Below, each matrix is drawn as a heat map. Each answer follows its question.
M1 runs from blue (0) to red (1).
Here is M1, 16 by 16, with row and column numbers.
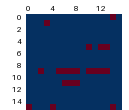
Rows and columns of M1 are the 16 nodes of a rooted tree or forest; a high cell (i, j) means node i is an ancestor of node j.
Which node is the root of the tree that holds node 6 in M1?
9
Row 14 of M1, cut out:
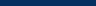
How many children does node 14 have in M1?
0
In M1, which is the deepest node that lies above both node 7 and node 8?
11
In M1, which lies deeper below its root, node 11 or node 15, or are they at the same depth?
node 11
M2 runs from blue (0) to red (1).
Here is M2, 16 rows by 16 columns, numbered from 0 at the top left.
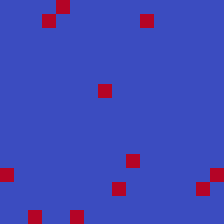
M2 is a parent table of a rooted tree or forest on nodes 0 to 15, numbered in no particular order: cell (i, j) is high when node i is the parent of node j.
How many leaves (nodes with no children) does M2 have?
9
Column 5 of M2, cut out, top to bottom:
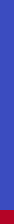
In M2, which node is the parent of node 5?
15
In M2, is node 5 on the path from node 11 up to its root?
no
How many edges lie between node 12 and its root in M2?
0
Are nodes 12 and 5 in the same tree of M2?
yes
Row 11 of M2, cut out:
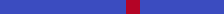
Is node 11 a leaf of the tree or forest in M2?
no
